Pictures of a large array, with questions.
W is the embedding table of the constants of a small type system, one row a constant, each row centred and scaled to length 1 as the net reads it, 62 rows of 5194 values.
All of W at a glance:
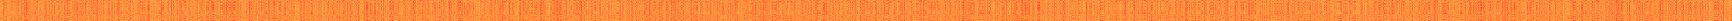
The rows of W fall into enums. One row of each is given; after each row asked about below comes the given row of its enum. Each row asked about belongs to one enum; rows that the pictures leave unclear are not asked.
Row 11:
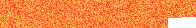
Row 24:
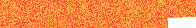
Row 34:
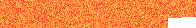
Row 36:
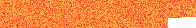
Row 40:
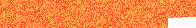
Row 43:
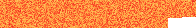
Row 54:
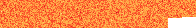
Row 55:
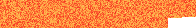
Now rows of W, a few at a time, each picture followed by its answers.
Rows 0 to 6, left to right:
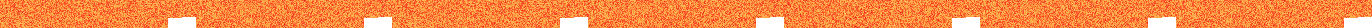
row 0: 11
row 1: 55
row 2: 11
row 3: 55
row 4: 54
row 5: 55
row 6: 55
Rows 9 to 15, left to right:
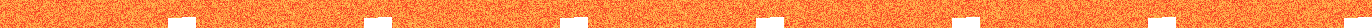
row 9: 40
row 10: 34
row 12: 34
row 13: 24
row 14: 55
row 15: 40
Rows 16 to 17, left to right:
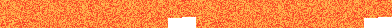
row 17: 24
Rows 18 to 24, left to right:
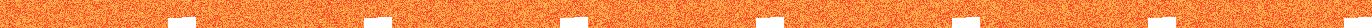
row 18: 43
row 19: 36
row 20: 40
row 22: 40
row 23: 24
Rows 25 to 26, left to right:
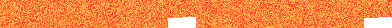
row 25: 24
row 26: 43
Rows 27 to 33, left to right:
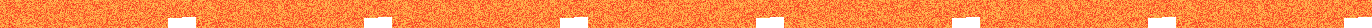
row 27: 43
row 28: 24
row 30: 40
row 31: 11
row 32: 55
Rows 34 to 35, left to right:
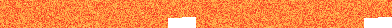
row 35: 43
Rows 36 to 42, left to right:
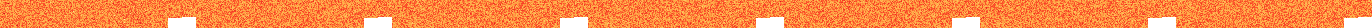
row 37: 40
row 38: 11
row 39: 11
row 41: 11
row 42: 24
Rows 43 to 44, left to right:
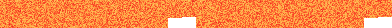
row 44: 24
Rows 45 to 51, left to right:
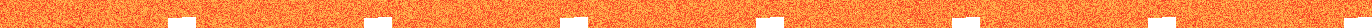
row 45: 54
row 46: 43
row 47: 55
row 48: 24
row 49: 36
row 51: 36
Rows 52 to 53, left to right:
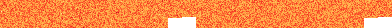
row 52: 54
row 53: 40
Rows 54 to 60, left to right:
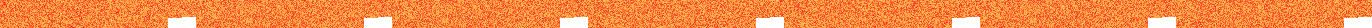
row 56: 55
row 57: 43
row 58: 11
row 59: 55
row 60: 24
